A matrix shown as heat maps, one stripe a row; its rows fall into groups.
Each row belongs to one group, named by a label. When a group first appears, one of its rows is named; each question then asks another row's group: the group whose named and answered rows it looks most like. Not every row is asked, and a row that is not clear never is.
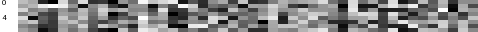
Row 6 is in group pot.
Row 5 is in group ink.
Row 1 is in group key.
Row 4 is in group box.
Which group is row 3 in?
box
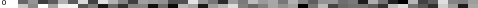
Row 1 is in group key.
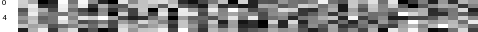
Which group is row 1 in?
box
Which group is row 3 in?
key
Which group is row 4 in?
pot
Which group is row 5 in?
ink
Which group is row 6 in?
ink
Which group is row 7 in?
key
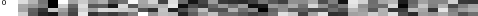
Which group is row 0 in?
box
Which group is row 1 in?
box
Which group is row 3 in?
box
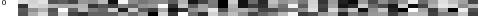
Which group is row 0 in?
ink
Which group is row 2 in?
pot
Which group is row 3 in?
key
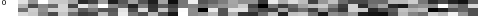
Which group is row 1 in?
pot
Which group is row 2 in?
key
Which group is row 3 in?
ink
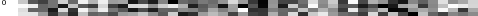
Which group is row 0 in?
pot
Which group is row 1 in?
ink
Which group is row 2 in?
pot
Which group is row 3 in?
box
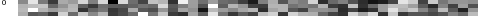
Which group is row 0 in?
ink
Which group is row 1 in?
key
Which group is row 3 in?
box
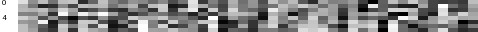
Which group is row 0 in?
key
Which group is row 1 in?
pot
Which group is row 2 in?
key
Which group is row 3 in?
pot
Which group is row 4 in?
ink
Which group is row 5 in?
box
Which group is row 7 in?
box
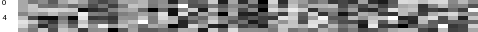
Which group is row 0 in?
ink
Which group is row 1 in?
ink
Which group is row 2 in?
key
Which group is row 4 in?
box
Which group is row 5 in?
box
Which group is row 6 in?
pot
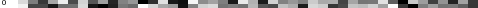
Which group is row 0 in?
pot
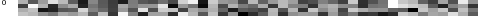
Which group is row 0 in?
key
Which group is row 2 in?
box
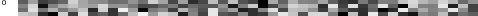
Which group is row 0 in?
ink
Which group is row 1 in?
pot
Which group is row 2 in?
ink
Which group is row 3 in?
box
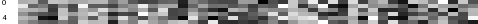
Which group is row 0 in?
pot
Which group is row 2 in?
pot
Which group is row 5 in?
box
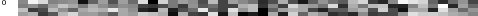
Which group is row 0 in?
key
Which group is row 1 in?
pot
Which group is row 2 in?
pot
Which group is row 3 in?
ink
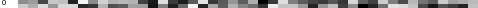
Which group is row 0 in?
pot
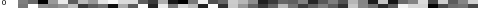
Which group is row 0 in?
pot
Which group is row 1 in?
key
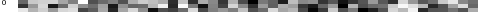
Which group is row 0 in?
ink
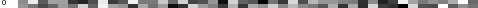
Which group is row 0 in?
ink
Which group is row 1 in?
pot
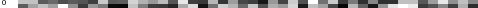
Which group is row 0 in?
ink
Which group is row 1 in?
key
